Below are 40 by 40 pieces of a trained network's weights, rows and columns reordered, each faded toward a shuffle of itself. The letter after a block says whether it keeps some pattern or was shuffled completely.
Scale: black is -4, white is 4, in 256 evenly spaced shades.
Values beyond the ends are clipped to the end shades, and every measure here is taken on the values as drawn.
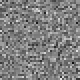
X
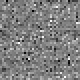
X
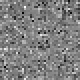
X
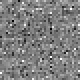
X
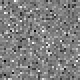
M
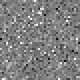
M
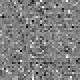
X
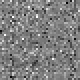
X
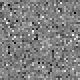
M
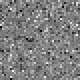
M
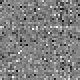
X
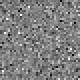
M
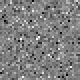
M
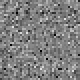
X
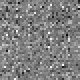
X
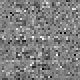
X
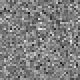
X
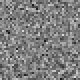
M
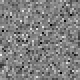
M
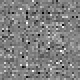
X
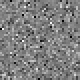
M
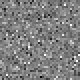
M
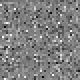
X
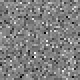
M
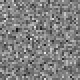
M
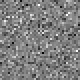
M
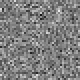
X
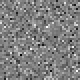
M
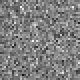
X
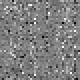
X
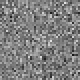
X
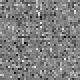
X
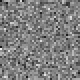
M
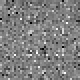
X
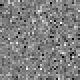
M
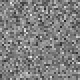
M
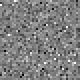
M
